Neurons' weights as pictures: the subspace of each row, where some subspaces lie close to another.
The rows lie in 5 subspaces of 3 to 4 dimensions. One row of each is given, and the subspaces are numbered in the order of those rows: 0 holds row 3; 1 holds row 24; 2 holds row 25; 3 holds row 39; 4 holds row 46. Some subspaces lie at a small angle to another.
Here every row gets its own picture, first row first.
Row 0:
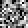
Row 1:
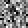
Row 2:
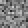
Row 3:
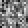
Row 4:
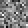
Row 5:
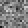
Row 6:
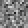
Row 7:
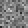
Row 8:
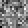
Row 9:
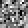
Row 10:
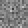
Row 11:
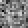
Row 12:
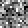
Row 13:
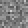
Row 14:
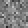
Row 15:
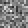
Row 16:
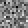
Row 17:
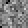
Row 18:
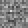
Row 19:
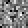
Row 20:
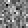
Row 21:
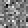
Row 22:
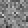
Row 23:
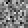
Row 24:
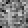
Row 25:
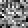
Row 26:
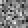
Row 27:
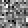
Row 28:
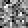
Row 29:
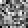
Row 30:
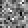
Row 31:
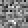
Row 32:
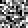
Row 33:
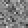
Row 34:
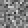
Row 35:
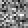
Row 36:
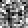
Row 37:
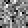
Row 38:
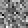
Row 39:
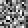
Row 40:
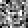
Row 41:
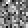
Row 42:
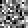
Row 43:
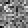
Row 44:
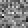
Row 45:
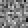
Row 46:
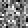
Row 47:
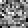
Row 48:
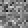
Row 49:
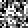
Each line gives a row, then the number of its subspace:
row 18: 0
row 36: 1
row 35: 3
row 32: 1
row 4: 2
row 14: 2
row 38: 2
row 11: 1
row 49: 4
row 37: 0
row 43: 1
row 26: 3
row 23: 3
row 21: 4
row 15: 1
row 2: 1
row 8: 0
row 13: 4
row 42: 3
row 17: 0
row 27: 0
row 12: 4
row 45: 4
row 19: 0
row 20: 4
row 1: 4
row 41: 2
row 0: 3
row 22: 2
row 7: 3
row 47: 2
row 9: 3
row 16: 3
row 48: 0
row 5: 4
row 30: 3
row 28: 0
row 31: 0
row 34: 3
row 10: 0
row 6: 3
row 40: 1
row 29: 2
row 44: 2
